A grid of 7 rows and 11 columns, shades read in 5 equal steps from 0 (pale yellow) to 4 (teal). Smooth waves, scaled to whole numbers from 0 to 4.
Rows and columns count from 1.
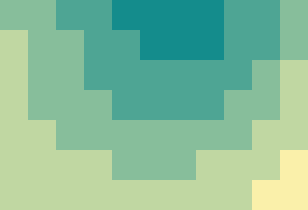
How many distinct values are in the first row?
3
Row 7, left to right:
1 1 1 1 1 1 1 1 1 0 0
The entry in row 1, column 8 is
4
